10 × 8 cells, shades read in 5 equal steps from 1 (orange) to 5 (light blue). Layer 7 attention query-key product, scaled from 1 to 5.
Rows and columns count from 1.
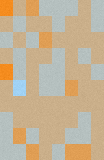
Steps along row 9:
down up down same up same down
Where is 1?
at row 1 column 1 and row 5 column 1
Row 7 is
3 3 3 3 3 3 3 3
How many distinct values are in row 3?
3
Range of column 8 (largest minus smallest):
1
